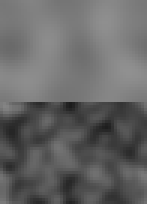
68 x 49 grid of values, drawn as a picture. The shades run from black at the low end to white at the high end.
The table splits into 2 rows of 1 panel. Panel 1,1: middling, smooth, faint in contrast. Panel 2,1: low, blotchy.
